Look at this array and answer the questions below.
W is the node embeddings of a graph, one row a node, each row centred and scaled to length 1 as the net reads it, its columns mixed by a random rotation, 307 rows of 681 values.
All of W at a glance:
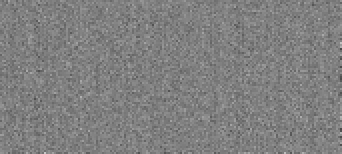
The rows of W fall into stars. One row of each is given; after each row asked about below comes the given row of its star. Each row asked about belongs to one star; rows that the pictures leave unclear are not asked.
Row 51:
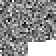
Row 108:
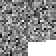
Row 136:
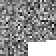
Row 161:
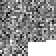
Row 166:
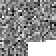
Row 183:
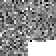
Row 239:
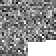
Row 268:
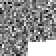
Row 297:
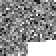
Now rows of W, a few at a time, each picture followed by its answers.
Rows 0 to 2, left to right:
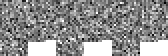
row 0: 161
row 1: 239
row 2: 136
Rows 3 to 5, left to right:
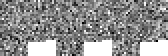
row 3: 108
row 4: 268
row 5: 161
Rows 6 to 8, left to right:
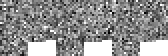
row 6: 239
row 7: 136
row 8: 268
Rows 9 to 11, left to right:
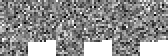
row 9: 136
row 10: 136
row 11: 166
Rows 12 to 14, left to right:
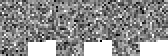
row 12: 239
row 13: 136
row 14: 297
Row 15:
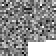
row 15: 166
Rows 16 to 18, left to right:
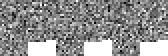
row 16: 136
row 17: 108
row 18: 183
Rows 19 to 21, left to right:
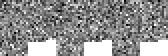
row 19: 51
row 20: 51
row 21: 183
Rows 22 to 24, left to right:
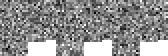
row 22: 51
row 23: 161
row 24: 166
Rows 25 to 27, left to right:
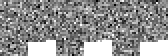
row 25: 136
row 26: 268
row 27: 183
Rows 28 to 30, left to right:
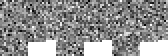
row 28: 108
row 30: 297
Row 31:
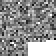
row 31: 239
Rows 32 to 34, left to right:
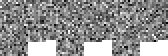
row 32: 268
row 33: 51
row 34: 183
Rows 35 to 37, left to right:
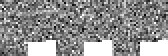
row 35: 239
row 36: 183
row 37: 51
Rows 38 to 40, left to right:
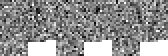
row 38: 161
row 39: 108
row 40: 268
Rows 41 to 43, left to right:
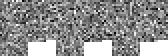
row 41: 161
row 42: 239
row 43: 239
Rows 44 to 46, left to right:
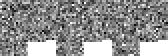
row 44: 166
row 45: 297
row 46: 51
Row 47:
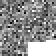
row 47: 183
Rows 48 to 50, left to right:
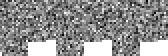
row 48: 51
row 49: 51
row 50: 268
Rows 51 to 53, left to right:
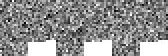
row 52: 268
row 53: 239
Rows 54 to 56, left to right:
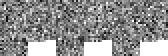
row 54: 268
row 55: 166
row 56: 268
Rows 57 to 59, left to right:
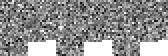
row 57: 51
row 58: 166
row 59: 51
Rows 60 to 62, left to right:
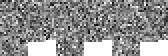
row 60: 51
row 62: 161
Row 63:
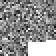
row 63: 136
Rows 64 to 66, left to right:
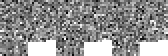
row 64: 297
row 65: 108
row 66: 297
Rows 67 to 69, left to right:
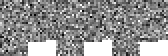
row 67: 108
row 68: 161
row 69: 297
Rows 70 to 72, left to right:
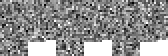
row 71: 136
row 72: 268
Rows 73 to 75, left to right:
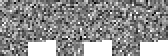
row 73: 136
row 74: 297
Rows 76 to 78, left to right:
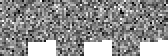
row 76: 136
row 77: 166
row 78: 108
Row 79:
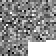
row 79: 183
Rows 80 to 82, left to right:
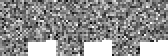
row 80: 297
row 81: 51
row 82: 136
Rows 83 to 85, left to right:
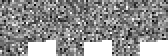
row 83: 51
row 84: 297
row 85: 268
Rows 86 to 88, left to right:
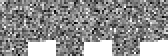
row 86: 268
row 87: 268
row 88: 297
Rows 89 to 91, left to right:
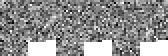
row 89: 268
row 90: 183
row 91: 239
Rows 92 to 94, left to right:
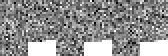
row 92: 136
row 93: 108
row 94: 297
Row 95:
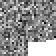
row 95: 136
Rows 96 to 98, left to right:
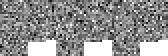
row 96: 108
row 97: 136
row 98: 51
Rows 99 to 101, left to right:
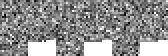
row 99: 136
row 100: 161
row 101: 166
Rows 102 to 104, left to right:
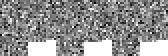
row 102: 108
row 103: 297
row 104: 268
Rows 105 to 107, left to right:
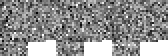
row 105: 108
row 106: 51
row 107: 161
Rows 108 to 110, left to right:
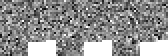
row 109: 183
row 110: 239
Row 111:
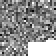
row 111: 161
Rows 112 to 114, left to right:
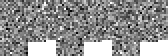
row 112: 136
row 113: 166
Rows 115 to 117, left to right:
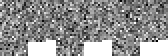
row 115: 136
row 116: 166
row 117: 136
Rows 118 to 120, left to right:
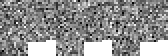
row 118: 239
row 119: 161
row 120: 108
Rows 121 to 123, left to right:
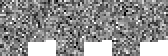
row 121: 108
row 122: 183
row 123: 166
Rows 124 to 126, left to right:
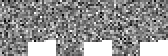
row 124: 51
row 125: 239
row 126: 136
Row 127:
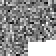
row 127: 268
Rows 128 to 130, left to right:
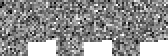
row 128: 108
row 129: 297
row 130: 166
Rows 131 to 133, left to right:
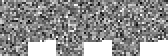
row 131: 268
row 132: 51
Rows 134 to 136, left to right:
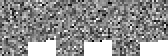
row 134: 166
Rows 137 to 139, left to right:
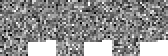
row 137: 108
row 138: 161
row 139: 297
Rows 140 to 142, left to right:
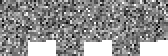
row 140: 183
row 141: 183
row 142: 166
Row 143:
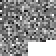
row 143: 183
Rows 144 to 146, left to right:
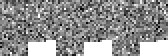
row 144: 136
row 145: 166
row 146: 166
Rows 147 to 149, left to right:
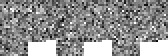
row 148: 297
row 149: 183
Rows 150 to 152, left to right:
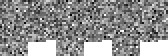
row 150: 161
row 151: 161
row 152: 268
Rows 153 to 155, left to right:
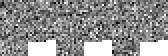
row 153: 161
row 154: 136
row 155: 183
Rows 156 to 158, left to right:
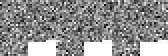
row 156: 161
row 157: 136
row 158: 161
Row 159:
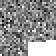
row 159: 183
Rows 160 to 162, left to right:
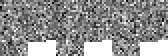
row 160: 239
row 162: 51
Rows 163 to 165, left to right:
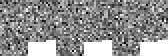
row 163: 136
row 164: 239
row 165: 51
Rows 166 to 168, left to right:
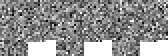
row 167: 136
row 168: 166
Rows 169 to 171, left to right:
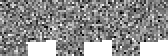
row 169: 297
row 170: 136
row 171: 108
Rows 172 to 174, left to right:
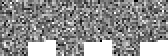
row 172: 108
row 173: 136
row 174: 161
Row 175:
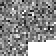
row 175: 161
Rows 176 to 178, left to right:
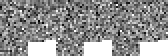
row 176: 108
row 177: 166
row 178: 297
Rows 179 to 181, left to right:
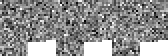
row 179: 297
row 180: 268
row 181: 239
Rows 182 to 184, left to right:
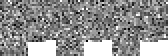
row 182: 239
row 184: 166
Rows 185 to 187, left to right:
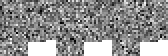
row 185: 161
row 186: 108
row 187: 161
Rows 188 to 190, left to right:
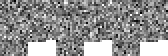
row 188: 166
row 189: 166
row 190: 136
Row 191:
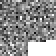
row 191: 161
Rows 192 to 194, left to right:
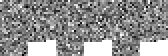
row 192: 136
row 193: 51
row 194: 166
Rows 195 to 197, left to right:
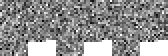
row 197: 239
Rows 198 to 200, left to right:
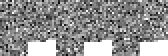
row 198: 51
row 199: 108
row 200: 297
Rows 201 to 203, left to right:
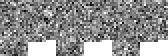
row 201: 239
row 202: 239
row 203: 161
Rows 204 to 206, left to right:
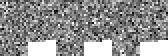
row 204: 268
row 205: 136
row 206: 268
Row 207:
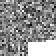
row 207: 51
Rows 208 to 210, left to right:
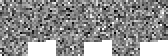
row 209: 166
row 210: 239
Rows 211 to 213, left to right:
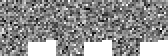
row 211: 183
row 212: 51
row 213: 166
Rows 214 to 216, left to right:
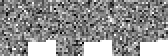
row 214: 161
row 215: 268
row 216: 108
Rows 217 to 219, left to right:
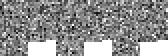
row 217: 108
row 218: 161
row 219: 239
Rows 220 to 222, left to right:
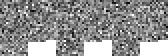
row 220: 161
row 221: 183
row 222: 239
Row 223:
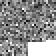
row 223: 161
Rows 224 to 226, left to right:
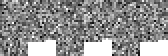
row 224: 108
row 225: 136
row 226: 136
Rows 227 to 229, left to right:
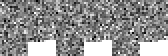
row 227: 297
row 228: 268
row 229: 166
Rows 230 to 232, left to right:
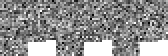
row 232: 297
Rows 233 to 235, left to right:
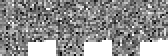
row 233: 51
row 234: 183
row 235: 268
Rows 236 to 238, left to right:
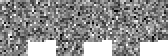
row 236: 268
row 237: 297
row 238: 239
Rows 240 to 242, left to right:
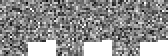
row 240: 183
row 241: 297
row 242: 161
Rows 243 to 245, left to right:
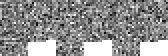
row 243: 297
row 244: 239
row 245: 161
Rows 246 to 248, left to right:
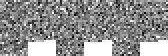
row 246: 268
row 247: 166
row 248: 166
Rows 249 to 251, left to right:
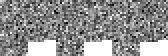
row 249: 268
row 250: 268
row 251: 161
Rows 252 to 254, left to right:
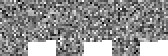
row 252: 239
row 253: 239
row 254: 166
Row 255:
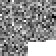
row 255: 51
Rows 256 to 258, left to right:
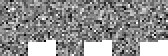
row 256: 136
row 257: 136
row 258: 239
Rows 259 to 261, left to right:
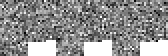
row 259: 136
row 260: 161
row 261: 161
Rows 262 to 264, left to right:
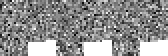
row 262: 108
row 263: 297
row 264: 268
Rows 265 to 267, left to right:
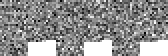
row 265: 239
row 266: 166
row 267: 297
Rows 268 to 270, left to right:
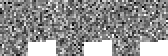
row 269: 166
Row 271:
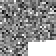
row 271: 268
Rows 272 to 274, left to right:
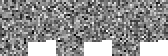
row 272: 166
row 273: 166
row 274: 136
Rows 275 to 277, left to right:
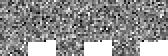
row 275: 161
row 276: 136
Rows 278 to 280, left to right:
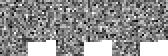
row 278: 297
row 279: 268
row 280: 136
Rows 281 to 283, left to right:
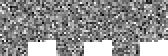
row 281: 166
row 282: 51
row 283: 297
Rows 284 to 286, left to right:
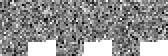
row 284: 51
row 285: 268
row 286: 166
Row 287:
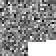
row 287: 136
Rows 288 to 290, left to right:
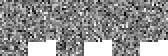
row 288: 136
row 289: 136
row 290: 166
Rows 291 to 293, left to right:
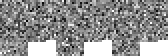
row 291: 161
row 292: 51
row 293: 183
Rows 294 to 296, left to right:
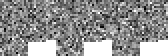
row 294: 108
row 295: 297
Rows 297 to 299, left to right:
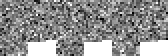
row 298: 166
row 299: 268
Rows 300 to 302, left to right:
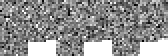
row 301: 166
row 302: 51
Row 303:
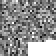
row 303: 108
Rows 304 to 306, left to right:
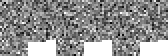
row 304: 183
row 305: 183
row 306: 183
